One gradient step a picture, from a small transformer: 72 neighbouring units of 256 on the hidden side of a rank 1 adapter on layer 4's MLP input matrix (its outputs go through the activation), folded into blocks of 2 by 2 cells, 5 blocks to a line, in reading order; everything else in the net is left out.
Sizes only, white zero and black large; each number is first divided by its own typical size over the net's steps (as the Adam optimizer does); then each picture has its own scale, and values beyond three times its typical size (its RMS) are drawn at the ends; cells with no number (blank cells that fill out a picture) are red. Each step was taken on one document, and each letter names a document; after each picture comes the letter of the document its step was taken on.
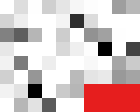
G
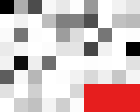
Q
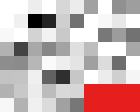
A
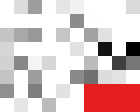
G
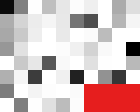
Q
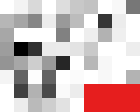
A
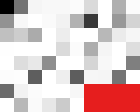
Q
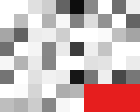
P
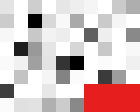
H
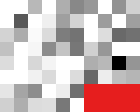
P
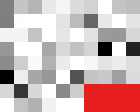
G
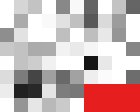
A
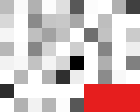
H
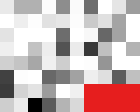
A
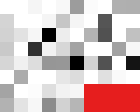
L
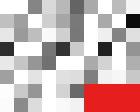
P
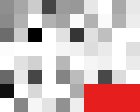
Q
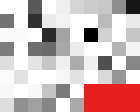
L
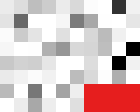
G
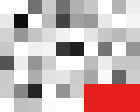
P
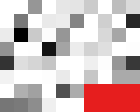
P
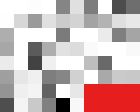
A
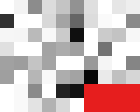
P
